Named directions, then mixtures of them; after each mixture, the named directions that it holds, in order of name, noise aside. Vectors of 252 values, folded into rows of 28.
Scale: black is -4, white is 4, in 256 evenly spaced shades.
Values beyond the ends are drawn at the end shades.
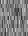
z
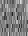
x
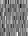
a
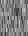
z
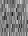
x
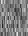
a, z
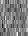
a, z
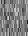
x, z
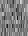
x, z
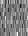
a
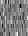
a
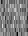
a, z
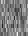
a, z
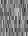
z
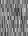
z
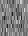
x, z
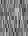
z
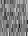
x, z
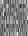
a, x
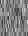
z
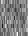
a, z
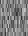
z
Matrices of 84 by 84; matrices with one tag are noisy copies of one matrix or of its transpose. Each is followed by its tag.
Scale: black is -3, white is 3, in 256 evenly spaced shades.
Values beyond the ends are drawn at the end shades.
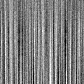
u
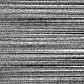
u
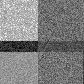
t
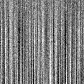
u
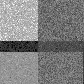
t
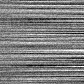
u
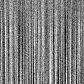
u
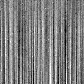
u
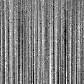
u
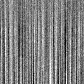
u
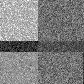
t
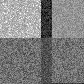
t
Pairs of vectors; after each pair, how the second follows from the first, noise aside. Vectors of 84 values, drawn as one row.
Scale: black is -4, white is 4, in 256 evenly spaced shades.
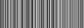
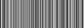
wrapped around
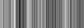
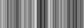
wrapped around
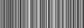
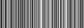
wrapped around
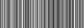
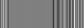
partly zeroed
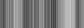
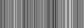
partly zeroed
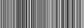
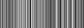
negated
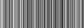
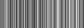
wrapped around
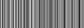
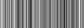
sign-scrambled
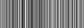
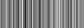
sign-scrambled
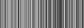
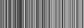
wrapped around
